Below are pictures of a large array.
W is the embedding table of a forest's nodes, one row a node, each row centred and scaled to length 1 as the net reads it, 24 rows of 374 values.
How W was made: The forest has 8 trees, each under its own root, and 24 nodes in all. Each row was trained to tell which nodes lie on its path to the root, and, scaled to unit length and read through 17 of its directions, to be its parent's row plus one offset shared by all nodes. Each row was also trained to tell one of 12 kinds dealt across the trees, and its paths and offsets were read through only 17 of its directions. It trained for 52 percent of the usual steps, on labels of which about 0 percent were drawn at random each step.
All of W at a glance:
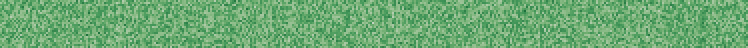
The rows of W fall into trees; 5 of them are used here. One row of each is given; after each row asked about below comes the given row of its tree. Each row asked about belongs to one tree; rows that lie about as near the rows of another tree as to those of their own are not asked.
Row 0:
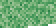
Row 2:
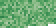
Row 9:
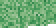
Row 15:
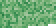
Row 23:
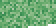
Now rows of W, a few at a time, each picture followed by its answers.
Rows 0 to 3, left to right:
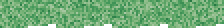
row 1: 0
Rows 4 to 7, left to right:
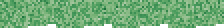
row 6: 0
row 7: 23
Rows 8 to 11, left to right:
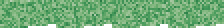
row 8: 9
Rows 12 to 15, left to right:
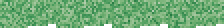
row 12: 2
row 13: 0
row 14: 15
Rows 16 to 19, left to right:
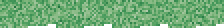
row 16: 2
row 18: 15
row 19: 0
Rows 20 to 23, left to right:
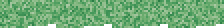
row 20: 23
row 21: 23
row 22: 15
